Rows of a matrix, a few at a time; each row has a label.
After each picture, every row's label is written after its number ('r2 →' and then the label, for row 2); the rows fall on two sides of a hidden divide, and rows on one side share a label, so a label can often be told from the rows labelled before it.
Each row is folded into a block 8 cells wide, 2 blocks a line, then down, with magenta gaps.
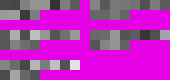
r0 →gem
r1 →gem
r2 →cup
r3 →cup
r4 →cup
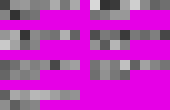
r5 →cup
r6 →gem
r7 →gem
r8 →gem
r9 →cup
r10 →cup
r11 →cup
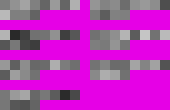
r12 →cup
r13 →gem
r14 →gem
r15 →cup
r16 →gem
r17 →gem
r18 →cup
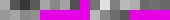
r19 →gem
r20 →cup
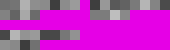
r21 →cup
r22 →gem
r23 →cup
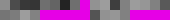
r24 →gem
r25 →gem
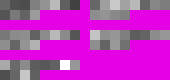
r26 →gem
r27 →cup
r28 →gem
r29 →cup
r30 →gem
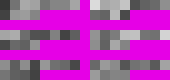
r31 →cup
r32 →cup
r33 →gem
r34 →cup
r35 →gem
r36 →cup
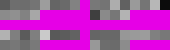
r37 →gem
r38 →gem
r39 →gem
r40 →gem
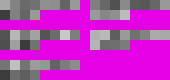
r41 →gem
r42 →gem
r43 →cup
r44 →cup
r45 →cup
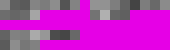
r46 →gem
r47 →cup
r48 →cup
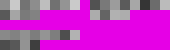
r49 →cup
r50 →cup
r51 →cup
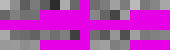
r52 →gem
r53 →cup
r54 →gem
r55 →gem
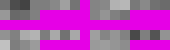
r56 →gem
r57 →cup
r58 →cup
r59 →cup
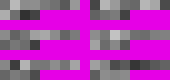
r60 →cup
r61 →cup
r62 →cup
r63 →cup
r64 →cup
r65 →gem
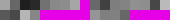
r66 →gem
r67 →cup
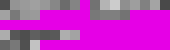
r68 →cup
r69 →cup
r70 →gem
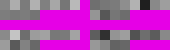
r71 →cup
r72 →cup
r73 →cup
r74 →cup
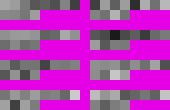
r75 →gem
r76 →cup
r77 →cup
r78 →gem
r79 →gem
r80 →gem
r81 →cup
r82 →cup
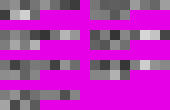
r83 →gem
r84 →gem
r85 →gem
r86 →gem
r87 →gem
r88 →gem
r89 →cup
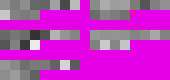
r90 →cup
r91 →cup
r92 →gem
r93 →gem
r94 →gem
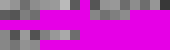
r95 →gem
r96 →gem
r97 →gem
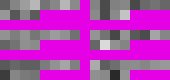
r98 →cup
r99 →gem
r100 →gem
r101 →gem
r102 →gem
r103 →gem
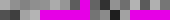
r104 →gem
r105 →gem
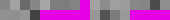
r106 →cup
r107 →cup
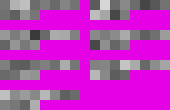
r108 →cup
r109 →cup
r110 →gem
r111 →cup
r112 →gem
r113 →cup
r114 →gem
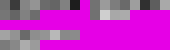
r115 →gem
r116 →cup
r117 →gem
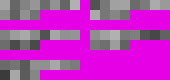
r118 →cup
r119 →cup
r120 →cup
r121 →cup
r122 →gem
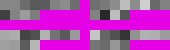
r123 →gem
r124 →cup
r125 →gem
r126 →gem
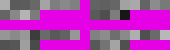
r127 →gem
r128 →cup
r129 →cup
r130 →cup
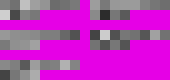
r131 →cup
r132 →cup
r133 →gem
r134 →cup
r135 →gem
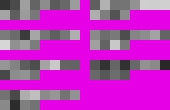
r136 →cup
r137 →cup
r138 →cup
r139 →gem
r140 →gem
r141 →gem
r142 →cup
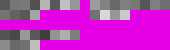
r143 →gem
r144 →gem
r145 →gem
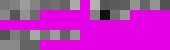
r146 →cup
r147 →gem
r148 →cup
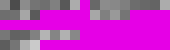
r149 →cup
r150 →cup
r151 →gem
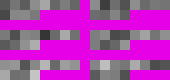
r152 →gem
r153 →gem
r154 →gem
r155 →gem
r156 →gem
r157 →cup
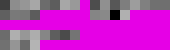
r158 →cup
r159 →gem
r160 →cup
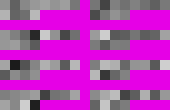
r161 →gem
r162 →gem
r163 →gem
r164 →cup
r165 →gem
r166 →cup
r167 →cup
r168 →cup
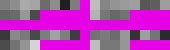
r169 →cup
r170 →cup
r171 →gem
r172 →gem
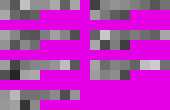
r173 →cup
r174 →cup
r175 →gem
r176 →cup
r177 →gem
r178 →gem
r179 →cup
